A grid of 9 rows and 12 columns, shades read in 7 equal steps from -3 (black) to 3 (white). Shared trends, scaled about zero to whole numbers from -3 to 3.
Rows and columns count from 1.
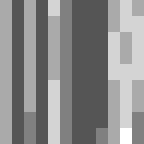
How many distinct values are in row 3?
4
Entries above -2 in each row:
12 12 12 12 12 12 12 12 12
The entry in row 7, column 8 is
-1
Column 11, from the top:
2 2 1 1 2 2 2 2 3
